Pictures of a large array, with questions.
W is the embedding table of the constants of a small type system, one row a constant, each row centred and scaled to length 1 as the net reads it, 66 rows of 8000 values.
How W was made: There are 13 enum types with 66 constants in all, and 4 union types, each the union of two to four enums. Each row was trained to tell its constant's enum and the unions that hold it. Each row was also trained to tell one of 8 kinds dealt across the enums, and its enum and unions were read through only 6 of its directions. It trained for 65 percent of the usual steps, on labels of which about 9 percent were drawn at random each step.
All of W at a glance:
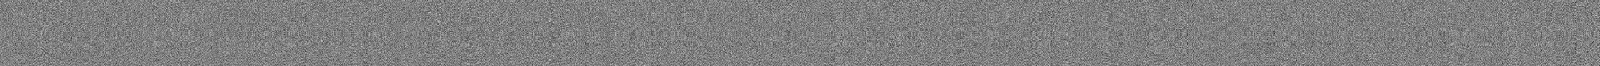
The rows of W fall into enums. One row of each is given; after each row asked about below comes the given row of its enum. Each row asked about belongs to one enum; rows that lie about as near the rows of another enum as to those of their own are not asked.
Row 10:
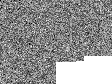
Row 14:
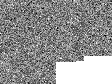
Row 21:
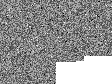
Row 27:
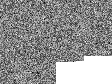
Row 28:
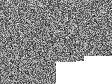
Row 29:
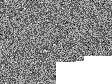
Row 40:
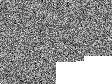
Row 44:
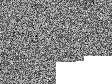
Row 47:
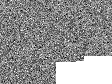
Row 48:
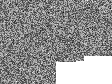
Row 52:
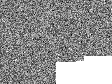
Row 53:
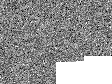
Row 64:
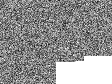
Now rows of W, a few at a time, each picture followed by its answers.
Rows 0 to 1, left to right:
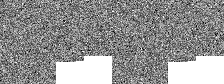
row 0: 29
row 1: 64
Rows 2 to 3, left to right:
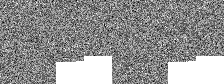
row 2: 53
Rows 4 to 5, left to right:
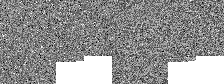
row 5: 53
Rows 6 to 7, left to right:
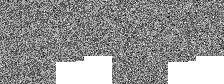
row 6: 64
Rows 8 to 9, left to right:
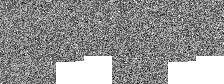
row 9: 10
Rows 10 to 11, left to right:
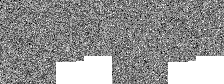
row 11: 47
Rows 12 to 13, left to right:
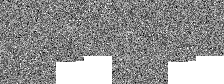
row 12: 29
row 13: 28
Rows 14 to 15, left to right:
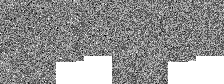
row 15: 21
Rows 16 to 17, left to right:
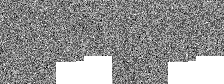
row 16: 10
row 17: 47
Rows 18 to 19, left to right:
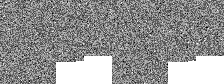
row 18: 40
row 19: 28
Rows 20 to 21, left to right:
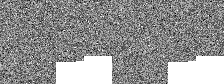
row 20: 40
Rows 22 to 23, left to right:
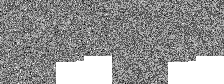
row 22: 53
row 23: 14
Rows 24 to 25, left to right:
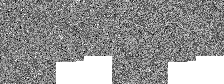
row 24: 14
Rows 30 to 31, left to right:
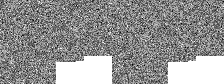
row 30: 29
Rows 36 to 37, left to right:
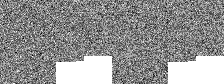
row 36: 14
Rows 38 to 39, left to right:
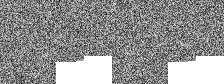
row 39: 53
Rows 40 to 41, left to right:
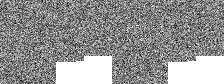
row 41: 64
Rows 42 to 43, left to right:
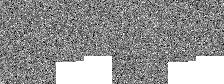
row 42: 52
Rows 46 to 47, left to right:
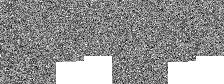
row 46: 10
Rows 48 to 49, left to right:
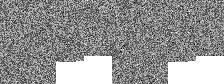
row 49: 53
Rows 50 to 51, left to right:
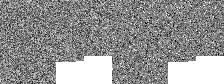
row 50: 14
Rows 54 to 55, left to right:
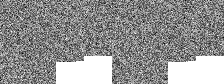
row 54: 28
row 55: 29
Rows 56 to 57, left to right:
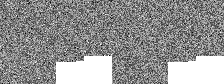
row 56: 28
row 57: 47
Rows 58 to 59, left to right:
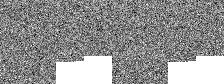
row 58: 64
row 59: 21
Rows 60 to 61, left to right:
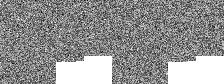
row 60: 40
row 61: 64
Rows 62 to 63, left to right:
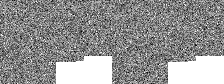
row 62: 47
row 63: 27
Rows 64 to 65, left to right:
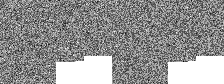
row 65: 47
